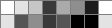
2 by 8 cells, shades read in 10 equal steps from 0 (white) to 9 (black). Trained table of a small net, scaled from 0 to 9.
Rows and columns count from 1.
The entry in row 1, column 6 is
4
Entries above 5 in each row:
2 5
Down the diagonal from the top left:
0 6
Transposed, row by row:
0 1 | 1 6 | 2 4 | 7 7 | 3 6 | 4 9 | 8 9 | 0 1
